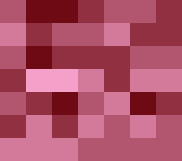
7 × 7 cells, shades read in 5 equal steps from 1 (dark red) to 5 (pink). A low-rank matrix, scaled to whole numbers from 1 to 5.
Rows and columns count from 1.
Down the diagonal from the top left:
3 2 2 4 4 4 3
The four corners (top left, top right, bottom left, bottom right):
3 2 4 3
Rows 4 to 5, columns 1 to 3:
2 5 5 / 3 2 1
